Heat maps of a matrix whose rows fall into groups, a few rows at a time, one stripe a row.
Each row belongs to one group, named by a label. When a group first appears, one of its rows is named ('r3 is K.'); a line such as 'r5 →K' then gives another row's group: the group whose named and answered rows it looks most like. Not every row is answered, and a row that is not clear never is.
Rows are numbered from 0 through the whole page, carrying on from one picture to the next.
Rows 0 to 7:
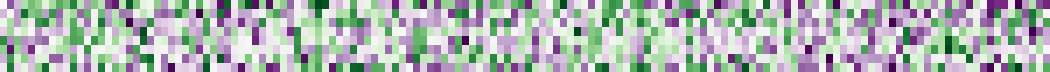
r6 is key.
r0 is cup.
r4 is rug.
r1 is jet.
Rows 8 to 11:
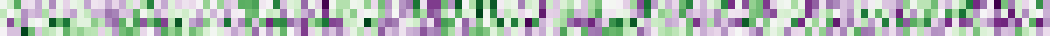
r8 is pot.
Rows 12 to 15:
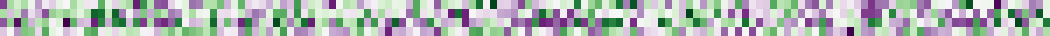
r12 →key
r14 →jet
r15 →cup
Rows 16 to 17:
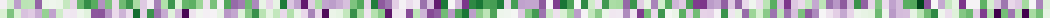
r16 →cup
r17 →pot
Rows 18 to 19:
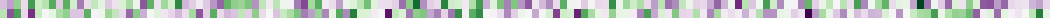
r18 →cup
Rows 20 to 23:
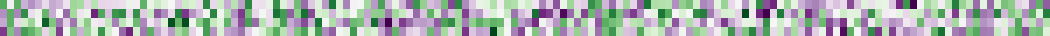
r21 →jet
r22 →cup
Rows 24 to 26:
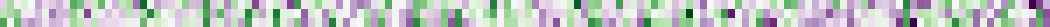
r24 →key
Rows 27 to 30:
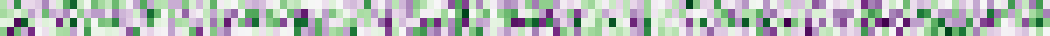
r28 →pot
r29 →jet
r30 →rug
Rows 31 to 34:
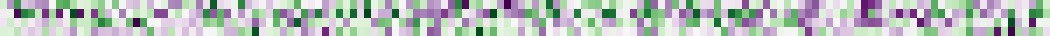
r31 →rug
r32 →jet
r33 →key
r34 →pot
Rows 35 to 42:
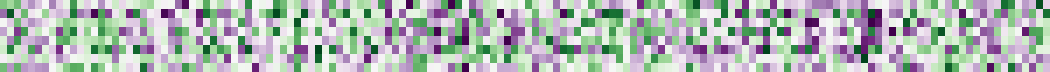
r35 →pot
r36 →jet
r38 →jet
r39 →rug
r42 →rug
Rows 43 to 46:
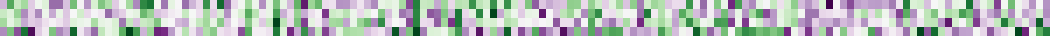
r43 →key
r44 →pot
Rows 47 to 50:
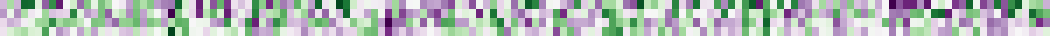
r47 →jet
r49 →cup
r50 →cup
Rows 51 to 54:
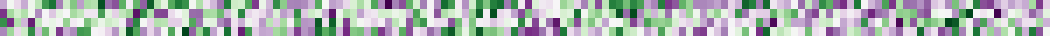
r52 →key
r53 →rug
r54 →cup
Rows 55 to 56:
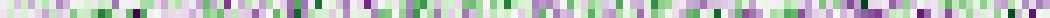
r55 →key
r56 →key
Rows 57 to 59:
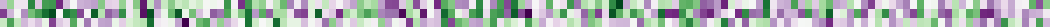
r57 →cup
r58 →cup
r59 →pot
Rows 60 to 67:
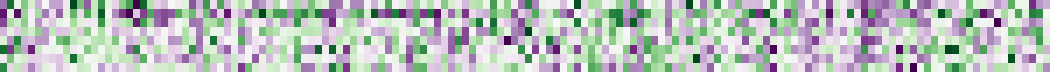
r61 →jet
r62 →key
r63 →jet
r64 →rug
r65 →rug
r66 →key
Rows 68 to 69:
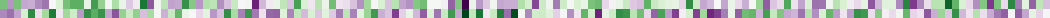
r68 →rug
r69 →cup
